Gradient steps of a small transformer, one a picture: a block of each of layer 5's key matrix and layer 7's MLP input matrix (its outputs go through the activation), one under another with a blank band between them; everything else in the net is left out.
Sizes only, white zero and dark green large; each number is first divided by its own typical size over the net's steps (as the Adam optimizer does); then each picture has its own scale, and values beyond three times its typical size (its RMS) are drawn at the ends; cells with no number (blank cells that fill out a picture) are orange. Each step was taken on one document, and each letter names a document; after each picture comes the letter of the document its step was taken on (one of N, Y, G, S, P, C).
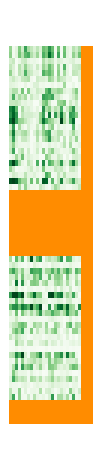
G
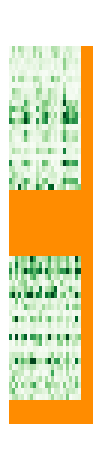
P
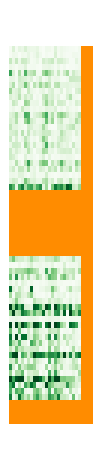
G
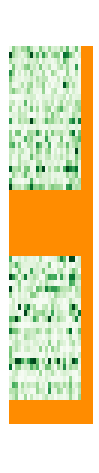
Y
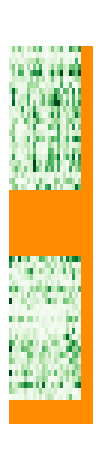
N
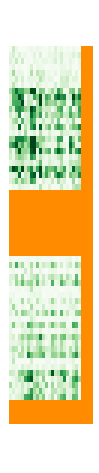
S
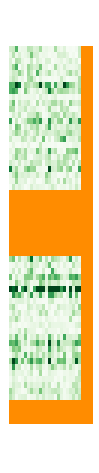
Y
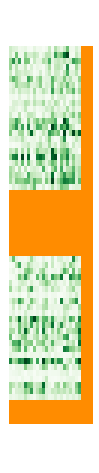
N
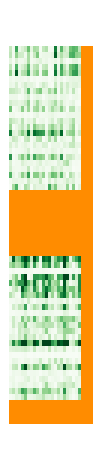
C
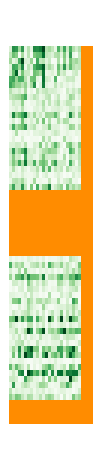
N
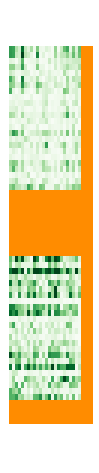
G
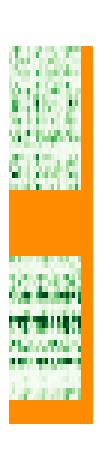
C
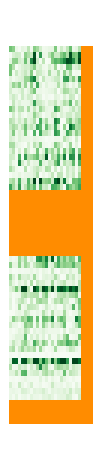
C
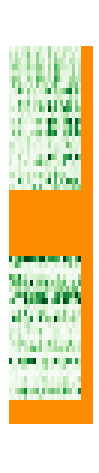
C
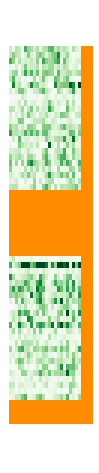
N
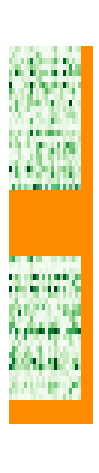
Y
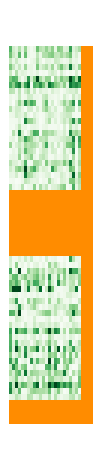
G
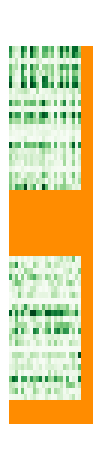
G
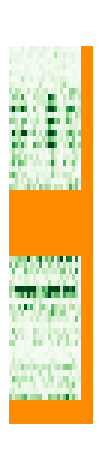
P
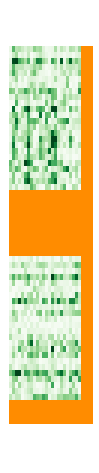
S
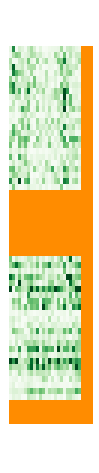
Y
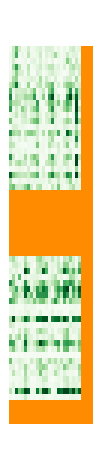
C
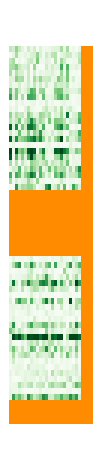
S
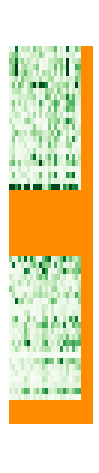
C
